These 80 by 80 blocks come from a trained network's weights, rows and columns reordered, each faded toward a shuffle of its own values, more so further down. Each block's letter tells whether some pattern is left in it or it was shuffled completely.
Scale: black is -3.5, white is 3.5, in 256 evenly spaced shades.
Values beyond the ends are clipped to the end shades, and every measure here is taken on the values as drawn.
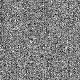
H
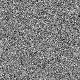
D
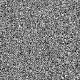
H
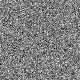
D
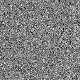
H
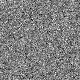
D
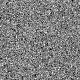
D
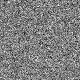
D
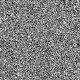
H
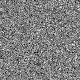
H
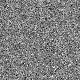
D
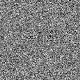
H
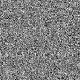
H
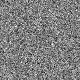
D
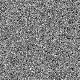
H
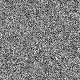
D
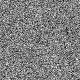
D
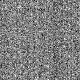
H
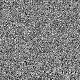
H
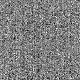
H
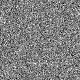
D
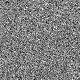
D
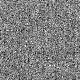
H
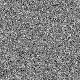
D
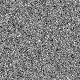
D
